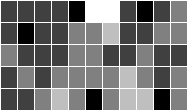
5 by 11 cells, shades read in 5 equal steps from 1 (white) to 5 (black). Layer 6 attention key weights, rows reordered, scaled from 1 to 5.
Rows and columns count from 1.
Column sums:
19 20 19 17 17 15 13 16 17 20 16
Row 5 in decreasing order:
5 5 4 4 3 3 3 3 2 2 2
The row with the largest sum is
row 3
